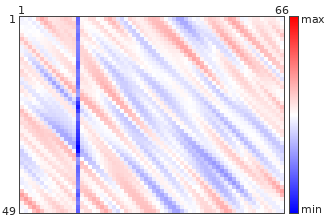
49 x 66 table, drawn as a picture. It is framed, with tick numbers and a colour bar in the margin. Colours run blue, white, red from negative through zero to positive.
The grain runs diagonally down to the right. No overall slope runs across the table. Column 15 stands out from the rest. On average the colour sits 50% of the way up the scale.
